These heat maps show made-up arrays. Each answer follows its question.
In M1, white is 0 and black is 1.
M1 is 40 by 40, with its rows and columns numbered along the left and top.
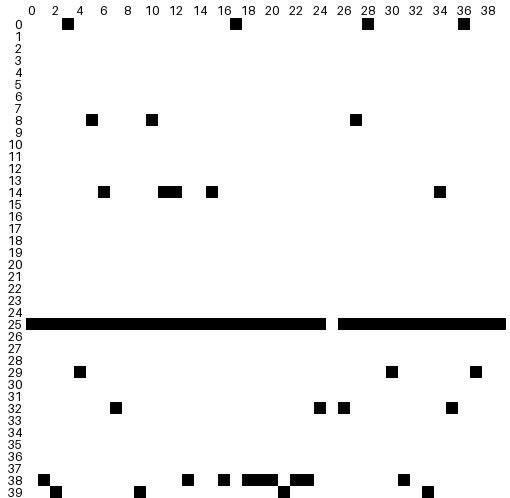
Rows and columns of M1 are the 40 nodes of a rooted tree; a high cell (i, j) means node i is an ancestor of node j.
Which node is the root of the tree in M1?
25
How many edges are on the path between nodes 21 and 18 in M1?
4
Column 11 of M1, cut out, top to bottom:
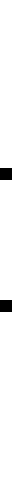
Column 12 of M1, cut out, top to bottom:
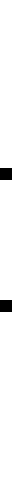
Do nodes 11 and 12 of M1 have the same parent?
yes
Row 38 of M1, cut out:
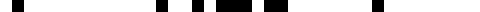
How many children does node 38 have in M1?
9
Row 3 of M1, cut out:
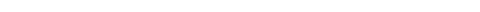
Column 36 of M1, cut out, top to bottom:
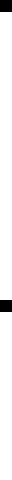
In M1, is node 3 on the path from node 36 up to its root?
no
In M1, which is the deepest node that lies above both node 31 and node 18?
38
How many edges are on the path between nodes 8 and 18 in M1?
3
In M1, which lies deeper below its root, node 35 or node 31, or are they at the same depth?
the same depth
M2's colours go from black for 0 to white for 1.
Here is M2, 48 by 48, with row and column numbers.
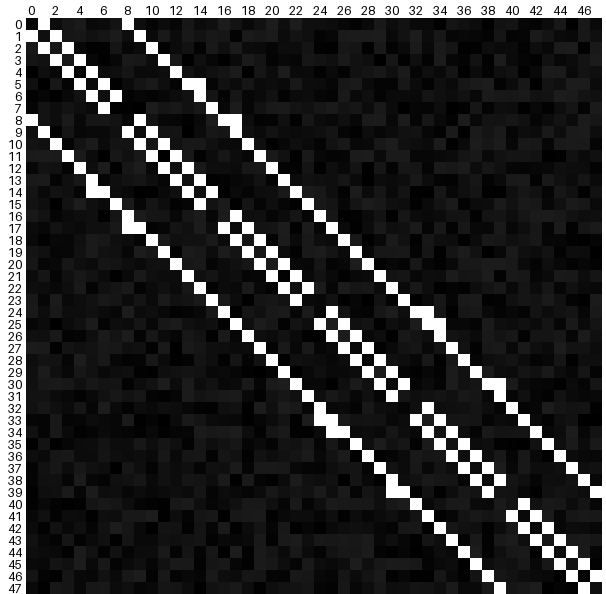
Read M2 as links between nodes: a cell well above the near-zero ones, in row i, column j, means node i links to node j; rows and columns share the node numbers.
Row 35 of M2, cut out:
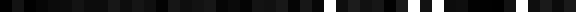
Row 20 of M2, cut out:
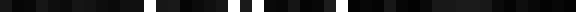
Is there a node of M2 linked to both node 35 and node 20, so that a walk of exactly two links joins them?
no
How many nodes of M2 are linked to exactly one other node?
0
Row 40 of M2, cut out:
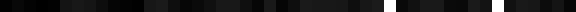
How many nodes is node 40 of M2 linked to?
2
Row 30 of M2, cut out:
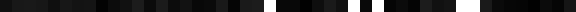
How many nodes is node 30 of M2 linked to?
5
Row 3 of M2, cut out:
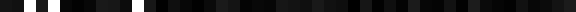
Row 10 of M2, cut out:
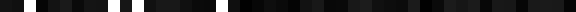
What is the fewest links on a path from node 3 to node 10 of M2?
2
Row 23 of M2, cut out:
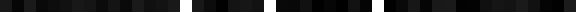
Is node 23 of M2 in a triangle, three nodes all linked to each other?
no
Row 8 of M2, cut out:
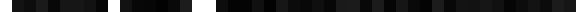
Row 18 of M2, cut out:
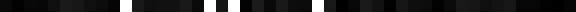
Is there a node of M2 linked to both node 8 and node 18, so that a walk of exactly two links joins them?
yes
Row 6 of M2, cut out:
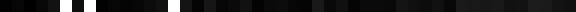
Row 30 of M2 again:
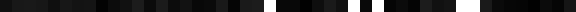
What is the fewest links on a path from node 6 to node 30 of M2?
3
